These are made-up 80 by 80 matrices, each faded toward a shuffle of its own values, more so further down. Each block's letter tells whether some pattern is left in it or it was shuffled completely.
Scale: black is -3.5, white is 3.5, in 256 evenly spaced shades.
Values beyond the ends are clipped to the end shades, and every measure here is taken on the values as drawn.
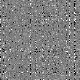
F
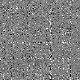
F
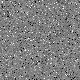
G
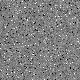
G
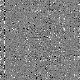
F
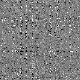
F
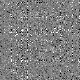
F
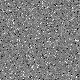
G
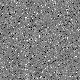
G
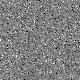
G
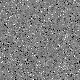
G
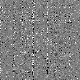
F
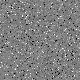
G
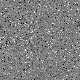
G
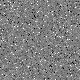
G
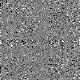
F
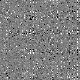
F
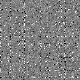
F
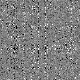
F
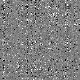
F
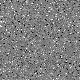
G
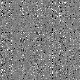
F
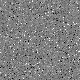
G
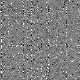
F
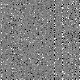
F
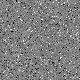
G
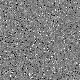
G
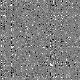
F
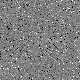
G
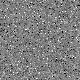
G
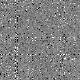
F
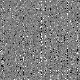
F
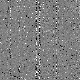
F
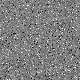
G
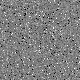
G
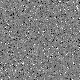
G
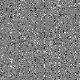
F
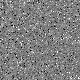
G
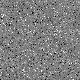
G
